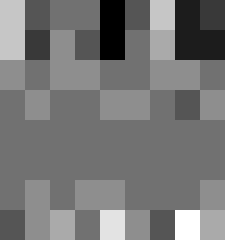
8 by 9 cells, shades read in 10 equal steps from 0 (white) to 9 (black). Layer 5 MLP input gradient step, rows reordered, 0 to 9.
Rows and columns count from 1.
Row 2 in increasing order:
2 3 4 5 6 7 8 8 9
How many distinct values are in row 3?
2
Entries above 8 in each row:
1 1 0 0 0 0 0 0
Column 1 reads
2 2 4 5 5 5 5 6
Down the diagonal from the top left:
2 7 4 5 5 5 5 0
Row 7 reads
5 4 5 4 4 5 5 5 4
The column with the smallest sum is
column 1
